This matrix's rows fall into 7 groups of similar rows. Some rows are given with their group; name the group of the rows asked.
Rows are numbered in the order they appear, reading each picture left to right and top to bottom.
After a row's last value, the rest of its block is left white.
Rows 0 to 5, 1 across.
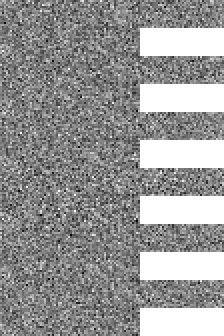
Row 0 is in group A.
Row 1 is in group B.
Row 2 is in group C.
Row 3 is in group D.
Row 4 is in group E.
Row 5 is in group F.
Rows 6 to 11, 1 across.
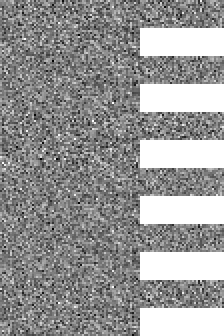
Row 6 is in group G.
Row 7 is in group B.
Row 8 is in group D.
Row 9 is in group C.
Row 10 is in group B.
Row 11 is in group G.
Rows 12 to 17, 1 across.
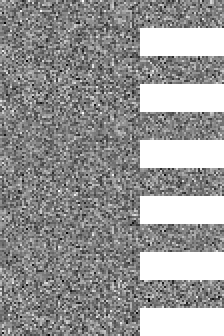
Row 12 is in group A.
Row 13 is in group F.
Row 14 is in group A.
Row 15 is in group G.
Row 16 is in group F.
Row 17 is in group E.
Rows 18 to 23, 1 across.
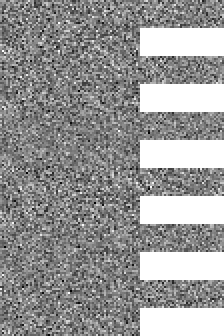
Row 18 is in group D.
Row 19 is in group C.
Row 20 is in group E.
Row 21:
F
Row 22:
A
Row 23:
E
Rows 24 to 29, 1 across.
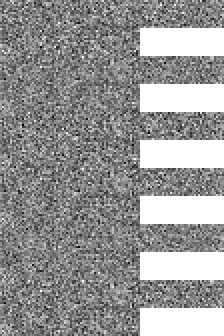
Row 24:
D
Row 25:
A
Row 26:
G
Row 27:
A
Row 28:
F
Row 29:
A
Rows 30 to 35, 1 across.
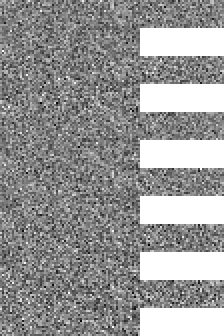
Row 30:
A
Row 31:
D
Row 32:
C
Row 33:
F
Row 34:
G
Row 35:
B
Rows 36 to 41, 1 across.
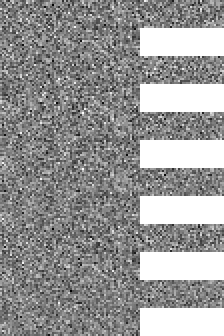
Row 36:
B
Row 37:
D
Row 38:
A
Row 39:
A
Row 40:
B
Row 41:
E
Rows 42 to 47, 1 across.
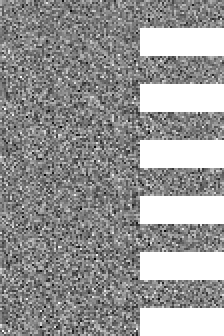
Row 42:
E
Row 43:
C
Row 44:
F
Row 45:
B
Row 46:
F
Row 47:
D
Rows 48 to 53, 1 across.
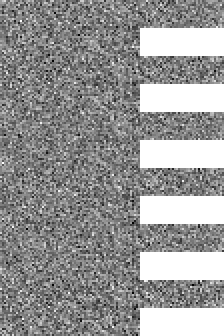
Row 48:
C
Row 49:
B
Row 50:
A
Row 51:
G
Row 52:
F
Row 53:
B
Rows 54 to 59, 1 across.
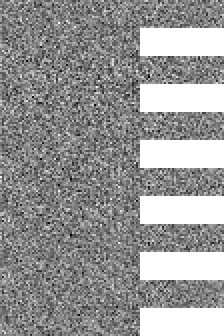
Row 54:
D
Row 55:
F
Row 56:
D
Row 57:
E
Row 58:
E
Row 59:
C
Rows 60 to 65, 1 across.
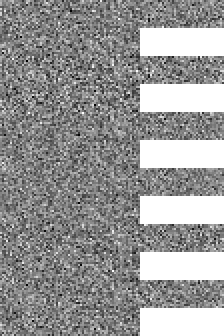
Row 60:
E
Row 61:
F
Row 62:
A
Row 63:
C
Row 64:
B
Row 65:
F
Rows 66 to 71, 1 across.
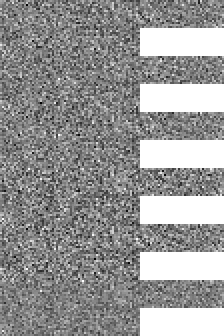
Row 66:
F
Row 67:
D
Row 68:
F
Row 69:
A
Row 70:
F
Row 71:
A
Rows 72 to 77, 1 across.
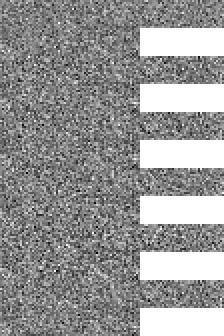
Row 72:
D
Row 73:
G
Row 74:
G
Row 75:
F
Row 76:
D
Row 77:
G
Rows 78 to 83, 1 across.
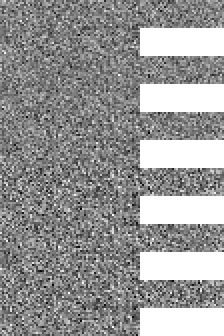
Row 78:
C
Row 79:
E
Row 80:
F
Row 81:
B
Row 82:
F
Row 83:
B
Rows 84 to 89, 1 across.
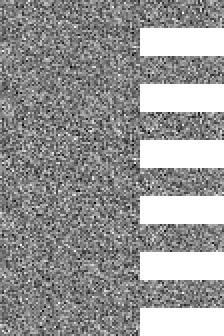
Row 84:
G
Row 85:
E
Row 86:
G
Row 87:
F
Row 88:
C
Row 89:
D
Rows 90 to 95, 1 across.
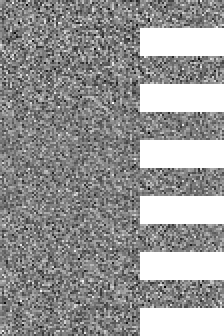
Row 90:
F
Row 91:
B
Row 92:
G
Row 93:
G
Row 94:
C
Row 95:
A
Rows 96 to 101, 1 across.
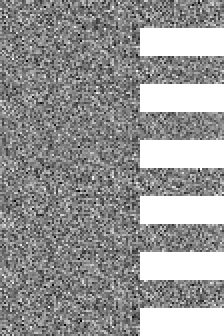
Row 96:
B
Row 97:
F
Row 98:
C
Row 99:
F
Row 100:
C
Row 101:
B
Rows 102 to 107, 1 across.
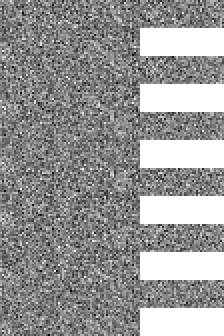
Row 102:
G
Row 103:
C
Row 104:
A
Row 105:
A
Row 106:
D
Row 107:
E
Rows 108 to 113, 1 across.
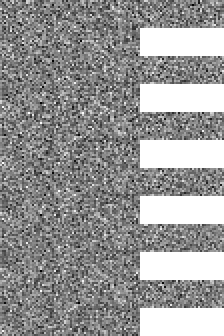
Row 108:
B
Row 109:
D
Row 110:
A
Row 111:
D
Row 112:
D
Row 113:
A
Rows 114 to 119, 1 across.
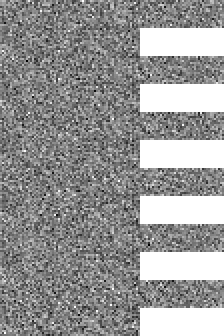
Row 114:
A
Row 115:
F
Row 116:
G
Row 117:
D
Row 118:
F
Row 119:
C
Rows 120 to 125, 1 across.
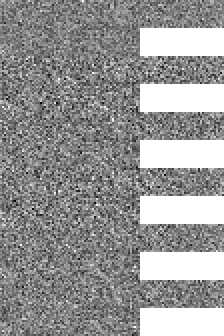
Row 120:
A
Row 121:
D
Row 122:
B
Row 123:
F
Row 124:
C
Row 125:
G
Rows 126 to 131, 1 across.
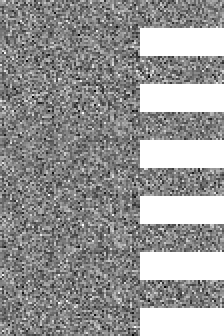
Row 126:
C
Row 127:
F
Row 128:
A
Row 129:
B
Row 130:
A
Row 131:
G
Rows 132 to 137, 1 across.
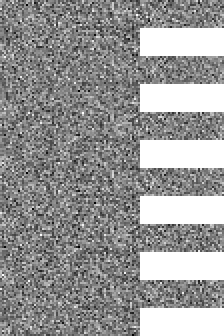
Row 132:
F
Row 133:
C
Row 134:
A
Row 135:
F
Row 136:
A
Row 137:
G
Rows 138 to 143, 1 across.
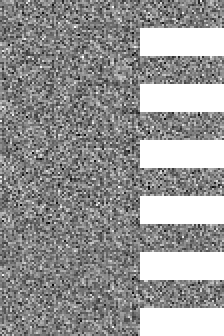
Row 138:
G
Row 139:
A
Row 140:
F
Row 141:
E
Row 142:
G
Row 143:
B
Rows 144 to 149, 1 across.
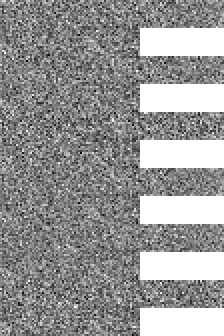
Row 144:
C
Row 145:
F
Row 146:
B
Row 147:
C
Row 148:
D
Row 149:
G
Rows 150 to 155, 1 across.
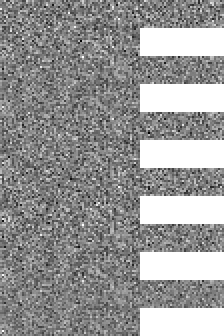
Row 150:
B
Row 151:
A
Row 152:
G
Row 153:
E
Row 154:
A
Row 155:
A
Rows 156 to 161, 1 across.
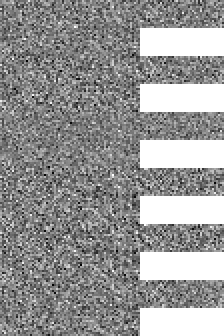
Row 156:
G
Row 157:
F
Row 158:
E
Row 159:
B
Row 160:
B
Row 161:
C
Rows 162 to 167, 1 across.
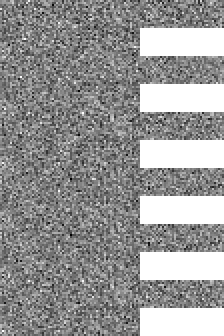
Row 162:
G
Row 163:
C
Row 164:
A
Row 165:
E
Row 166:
E
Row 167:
A
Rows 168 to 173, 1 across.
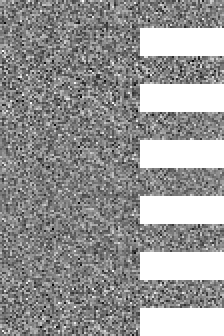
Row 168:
A
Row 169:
B
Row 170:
C
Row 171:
C
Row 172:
B
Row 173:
D
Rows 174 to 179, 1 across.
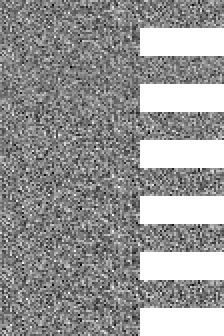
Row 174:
B
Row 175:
E
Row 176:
F
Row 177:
B
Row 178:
B
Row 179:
B
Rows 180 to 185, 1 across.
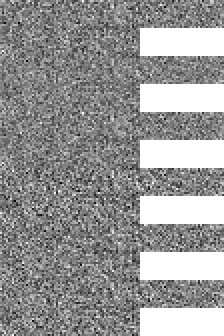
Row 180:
A
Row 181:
F
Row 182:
A
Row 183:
F
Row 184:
B
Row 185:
F
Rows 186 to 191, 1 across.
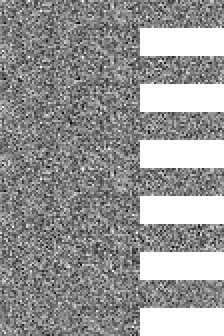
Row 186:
A
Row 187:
A
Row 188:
E
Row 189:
A
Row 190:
B
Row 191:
C
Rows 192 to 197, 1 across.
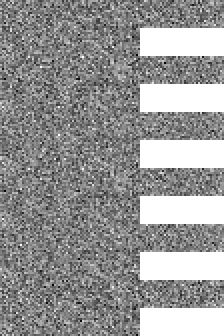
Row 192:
B
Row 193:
A
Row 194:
D
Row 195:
A
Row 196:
C
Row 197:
B
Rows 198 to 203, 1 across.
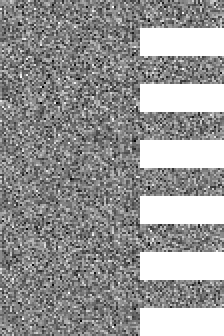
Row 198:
G
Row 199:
D
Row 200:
B
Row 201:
E
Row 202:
F
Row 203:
B
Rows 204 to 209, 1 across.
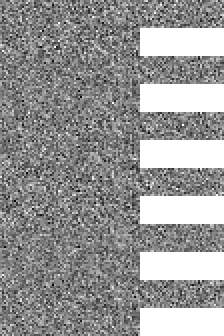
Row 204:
D
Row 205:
B
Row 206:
G
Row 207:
F
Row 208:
A
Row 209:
B
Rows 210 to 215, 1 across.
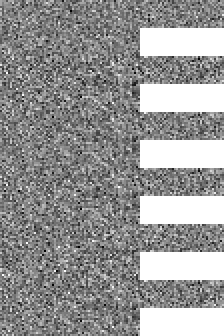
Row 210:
E
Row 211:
B
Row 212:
B
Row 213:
B
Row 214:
D
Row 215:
B
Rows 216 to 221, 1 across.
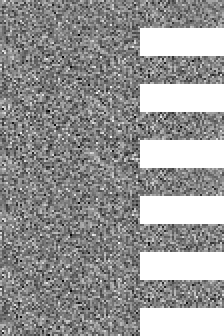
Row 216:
C
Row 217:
E
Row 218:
C
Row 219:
C
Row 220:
E
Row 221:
E
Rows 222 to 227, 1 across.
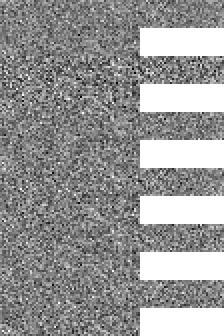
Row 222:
C
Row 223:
B
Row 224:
A
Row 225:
C
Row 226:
B
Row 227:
D
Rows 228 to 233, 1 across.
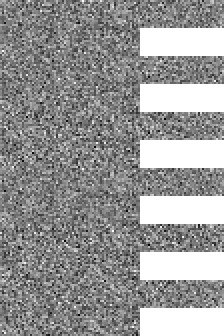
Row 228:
A
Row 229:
D
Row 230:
F
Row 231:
A
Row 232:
G
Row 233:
C
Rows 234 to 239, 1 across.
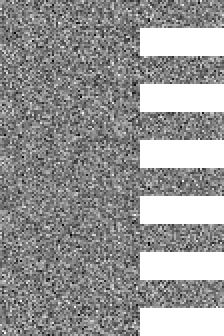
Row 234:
F
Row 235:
B
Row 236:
A
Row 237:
G
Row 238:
E
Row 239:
C
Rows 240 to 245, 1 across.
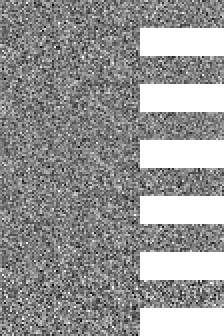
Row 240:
D
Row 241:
A
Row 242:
C
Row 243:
G
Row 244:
D
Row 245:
B
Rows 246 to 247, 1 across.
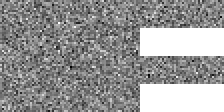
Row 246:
D
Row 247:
E
